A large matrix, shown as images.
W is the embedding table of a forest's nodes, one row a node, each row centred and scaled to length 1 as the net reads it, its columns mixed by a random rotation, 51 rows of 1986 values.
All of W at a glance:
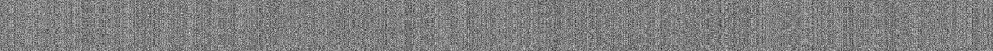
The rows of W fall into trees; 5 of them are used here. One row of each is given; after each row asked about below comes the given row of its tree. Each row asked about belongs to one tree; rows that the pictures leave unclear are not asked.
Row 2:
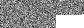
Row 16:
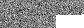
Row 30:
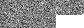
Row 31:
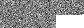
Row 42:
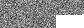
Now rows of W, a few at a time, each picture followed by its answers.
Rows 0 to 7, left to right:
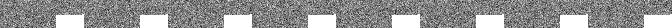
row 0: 42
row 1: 16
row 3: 30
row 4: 16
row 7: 2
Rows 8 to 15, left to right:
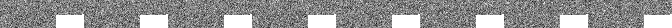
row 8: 42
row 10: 42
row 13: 16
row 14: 31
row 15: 30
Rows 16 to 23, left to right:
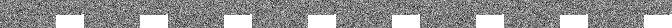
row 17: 30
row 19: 2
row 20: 42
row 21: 42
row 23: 16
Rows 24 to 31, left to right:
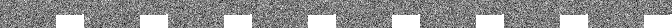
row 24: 42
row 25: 42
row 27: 16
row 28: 42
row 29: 30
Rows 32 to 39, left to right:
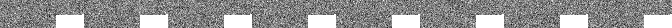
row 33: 30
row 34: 42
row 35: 42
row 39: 31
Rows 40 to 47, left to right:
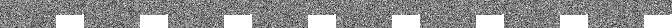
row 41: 31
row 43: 42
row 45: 30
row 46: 30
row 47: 31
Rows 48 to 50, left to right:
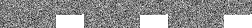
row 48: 30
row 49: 30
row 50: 2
